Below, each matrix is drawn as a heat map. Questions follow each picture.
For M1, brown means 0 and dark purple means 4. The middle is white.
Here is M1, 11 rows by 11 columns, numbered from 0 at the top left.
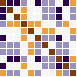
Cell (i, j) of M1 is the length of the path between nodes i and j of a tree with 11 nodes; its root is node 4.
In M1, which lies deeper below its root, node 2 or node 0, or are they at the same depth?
the same depth
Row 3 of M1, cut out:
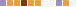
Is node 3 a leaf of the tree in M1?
no
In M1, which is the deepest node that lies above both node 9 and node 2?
3
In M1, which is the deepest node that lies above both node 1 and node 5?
3
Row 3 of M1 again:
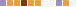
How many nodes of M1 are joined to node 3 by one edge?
5
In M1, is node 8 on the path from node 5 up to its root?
no
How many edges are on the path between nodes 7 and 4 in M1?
1
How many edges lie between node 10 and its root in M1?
1
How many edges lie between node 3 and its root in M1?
1
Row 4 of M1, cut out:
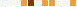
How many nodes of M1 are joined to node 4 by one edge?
4
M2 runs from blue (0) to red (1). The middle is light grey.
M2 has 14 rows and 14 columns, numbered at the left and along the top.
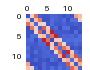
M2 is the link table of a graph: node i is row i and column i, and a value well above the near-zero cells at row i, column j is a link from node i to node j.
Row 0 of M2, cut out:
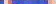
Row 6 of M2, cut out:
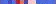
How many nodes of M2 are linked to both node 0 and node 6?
0
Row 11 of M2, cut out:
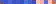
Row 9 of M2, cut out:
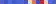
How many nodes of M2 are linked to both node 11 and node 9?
1
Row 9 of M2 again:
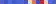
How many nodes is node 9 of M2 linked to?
4
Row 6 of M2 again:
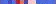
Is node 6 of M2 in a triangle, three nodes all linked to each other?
yes
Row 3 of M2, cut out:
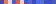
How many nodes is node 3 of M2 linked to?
4
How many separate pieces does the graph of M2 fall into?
1
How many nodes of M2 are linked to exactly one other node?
0
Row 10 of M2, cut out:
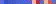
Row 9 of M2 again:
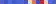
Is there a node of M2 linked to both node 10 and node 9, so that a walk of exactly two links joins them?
yes
